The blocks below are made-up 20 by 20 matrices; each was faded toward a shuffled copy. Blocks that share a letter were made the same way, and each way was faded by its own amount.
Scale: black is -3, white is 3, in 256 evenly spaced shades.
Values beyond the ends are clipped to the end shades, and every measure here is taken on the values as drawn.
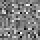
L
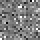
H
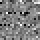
L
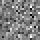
H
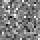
H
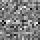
L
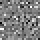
L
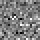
L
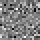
L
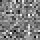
L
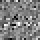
L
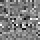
L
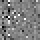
H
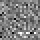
L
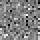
H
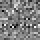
L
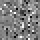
H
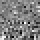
L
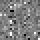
H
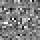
L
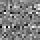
L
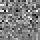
L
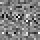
L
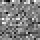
L
